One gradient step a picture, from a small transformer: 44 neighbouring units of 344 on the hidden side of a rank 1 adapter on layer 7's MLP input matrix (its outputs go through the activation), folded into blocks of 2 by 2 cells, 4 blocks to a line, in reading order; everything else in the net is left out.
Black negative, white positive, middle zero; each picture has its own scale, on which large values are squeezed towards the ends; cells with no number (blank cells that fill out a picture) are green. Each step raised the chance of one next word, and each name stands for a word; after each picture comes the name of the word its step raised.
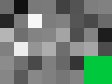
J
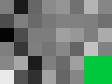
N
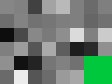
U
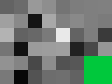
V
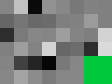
U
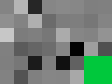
J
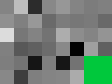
J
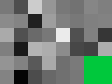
V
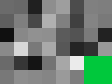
V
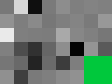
J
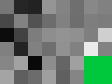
N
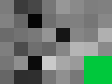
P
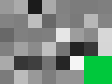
U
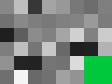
U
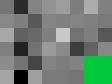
V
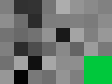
P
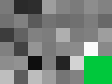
N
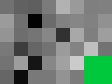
P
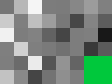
N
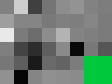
J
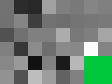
N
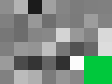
U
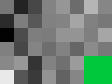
N
